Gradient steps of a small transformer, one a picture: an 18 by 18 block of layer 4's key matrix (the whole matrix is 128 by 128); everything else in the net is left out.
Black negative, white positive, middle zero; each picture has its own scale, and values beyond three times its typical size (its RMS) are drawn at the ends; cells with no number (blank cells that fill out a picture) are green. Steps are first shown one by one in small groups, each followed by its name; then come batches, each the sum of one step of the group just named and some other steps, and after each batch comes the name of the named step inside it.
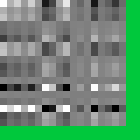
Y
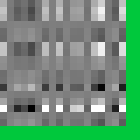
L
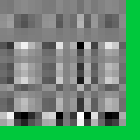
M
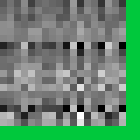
M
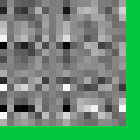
L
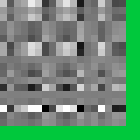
Y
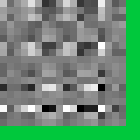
Y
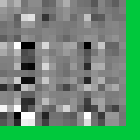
Y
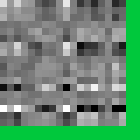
Y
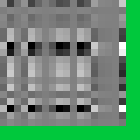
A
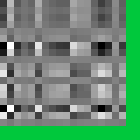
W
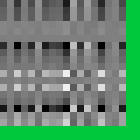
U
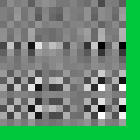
W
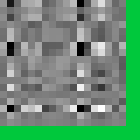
A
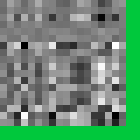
W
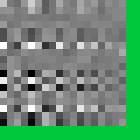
A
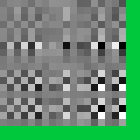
W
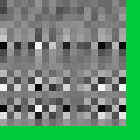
W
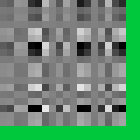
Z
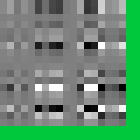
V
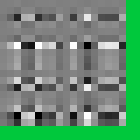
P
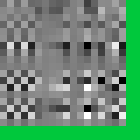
V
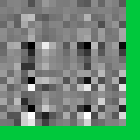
Z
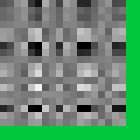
Z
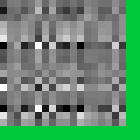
P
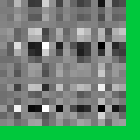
Z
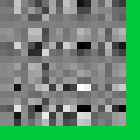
Z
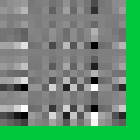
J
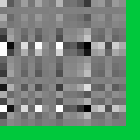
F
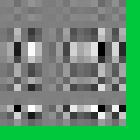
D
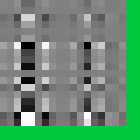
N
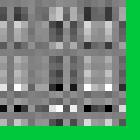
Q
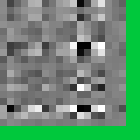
F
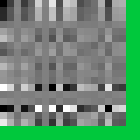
J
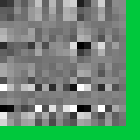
F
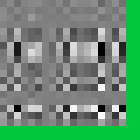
D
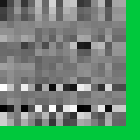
F
